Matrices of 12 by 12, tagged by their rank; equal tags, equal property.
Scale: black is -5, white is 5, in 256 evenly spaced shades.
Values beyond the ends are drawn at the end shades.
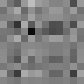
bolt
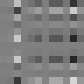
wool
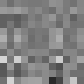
bolt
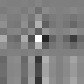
wool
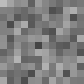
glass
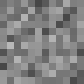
glass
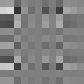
wool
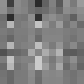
bolt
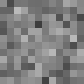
glass
